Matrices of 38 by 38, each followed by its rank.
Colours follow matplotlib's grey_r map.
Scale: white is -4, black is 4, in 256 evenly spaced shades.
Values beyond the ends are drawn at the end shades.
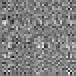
five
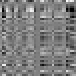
two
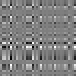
one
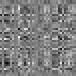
three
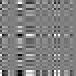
one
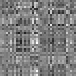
three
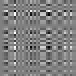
one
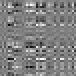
two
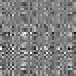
three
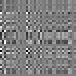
two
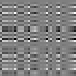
one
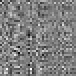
five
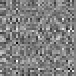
five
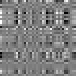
two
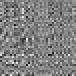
five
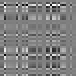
one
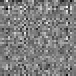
five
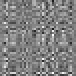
three
